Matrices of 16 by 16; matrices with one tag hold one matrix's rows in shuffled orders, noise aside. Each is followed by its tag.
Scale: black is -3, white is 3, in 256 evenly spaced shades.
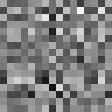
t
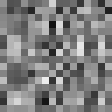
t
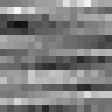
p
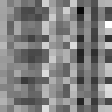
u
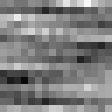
p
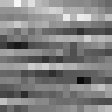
p
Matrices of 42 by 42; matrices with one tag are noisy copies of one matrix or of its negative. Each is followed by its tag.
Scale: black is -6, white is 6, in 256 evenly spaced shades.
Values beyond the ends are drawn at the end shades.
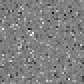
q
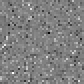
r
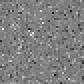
q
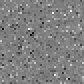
q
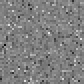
r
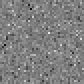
r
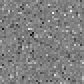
q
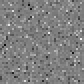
r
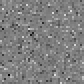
q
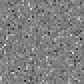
r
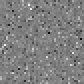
r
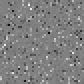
r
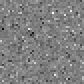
q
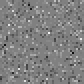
r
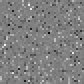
r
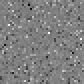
r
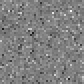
q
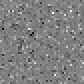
q
